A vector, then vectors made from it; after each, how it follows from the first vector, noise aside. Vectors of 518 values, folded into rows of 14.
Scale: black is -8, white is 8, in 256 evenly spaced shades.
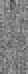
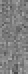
reversed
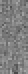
reversed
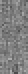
reversed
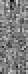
scaled up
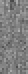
copied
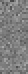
sign-scrambled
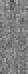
copied
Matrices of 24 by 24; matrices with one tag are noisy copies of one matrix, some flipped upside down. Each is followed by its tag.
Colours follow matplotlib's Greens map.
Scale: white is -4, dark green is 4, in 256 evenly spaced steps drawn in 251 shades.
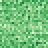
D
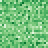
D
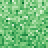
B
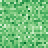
D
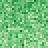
B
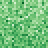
B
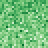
B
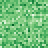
D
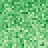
B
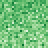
B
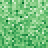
B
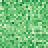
D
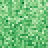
B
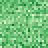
D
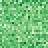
D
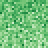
B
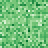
D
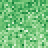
B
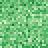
D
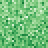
B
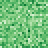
D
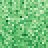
B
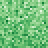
B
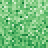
B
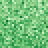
B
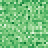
D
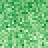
B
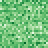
D
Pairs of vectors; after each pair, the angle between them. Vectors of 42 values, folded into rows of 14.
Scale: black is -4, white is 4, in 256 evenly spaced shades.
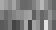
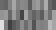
orthogonal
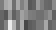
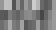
partly aligned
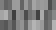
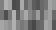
nearly opposite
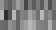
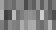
nearly parallel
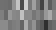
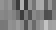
nearly opposite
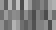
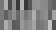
nearly opposite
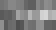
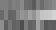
nearly parallel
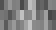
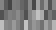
orthogonal
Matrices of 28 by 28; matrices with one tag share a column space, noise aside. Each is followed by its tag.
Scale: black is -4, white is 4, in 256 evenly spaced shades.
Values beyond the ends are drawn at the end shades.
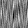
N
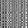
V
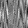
N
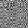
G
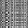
V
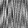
N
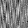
N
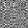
G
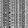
V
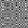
G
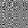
G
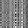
V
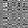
G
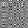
G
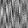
N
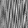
N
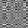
G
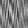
N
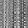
V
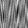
N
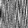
N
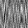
N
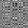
G
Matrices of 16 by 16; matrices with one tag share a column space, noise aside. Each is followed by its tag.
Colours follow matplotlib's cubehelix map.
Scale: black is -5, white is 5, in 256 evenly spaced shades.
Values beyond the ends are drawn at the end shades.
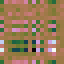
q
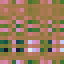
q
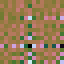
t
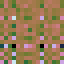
t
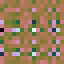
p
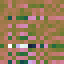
t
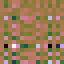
t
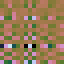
t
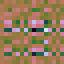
p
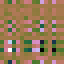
q
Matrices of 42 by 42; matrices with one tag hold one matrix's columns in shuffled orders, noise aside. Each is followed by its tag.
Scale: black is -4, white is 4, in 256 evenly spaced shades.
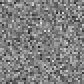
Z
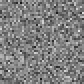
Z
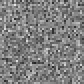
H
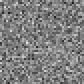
Z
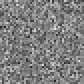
H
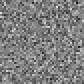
Z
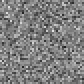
Z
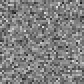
Z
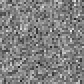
H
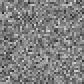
Z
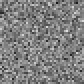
Z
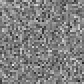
H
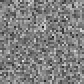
H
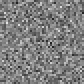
Z
